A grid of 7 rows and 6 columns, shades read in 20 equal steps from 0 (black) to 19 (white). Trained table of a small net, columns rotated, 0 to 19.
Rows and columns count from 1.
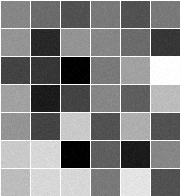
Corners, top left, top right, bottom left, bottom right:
10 9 14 6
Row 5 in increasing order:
5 6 6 11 13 15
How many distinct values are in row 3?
6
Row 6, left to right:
15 16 0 7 2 10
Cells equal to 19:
1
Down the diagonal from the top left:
10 3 0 10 13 10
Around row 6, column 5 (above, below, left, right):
13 17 7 10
